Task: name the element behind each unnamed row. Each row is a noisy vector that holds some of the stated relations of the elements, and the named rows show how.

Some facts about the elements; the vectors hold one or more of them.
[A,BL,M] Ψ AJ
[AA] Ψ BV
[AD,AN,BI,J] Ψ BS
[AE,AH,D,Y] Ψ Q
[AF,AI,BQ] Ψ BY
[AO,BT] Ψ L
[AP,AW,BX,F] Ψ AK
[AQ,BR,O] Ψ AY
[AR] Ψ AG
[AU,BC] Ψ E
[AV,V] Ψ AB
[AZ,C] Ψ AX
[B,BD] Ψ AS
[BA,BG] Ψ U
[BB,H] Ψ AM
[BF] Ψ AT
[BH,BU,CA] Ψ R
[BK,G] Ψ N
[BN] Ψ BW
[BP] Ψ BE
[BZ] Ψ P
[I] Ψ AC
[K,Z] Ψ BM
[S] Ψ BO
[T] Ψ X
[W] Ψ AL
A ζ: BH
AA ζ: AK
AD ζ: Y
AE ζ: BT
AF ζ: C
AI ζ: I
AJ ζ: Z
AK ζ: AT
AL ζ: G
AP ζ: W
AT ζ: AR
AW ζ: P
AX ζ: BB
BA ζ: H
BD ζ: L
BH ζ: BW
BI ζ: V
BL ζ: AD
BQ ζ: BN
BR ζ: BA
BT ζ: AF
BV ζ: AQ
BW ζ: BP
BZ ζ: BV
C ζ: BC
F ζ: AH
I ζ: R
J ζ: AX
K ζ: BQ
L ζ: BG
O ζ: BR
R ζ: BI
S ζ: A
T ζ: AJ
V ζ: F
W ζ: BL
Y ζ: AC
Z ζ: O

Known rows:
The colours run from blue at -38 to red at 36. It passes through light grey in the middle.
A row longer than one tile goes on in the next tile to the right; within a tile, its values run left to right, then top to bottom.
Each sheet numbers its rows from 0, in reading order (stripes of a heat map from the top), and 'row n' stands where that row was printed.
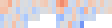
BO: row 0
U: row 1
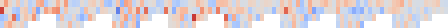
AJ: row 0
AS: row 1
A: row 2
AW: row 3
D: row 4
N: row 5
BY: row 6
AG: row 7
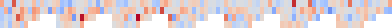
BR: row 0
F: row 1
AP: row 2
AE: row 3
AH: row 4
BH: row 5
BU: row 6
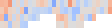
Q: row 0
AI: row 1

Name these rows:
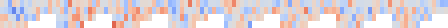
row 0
BQ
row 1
O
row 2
BL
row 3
BT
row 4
AT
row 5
M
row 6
AF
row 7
BV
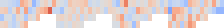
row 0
H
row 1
S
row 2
I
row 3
V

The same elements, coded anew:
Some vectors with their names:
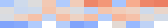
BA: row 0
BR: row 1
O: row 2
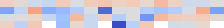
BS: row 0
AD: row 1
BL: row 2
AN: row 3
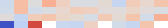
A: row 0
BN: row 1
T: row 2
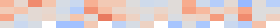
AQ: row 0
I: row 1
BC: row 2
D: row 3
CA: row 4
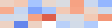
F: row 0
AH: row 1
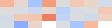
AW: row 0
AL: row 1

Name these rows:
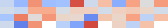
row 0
R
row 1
AJ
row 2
Z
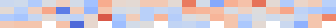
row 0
BY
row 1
AK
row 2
W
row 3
Q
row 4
AY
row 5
V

